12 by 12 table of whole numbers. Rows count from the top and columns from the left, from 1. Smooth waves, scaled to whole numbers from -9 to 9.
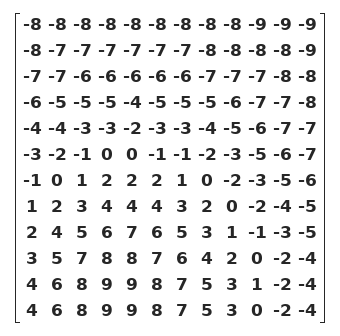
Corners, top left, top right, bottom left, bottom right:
-8 -9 4 -4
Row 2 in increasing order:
-9 -8 -8 -8 -8 -8 -7 -7 -7 -7 -7 -7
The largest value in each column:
4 6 8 9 9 8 7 5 3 1 -2 -4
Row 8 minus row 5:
5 6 6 7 6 7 6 6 5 4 3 2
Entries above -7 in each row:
0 0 5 9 10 11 12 12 12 12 12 12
